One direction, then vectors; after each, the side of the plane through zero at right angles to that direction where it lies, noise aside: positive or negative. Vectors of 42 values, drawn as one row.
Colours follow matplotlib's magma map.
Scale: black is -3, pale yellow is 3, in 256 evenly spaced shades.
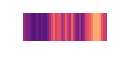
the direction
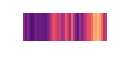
positive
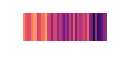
negative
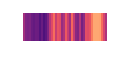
positive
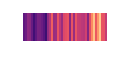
positive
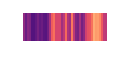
positive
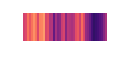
negative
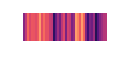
negative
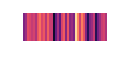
negative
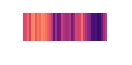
negative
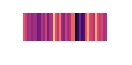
positive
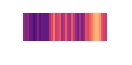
positive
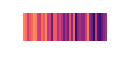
negative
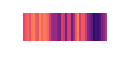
negative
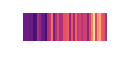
positive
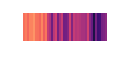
negative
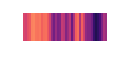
negative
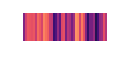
negative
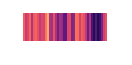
negative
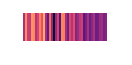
negative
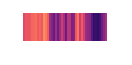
negative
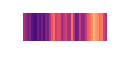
positive
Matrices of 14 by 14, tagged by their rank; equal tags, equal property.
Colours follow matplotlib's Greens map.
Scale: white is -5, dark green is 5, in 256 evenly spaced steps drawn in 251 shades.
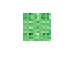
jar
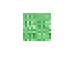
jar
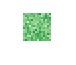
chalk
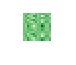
jar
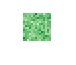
chalk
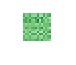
jar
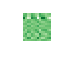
jar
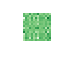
jar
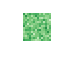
chalk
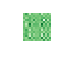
jar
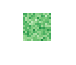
chalk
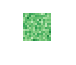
chalk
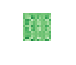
jar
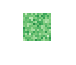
chalk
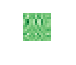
jar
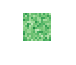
chalk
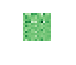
jar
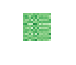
jar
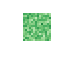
chalk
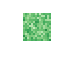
chalk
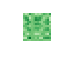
jar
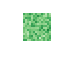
chalk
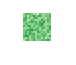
chalk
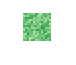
chalk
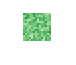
chalk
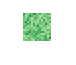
chalk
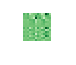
jar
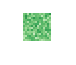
chalk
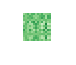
jar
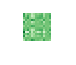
jar
